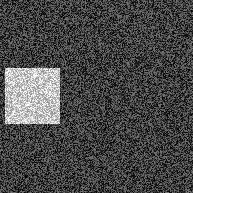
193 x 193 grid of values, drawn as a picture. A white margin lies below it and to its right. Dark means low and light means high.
Ninth with the highest average: middle left. Odd patch: higher, in the middle left. Average level on the scale: 30%. Histogram: skewed, a long tail of high values. Stripes: none.
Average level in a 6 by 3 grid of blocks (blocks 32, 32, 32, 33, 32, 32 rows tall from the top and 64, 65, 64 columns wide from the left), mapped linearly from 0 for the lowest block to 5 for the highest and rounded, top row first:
000
000
500
500
000
000
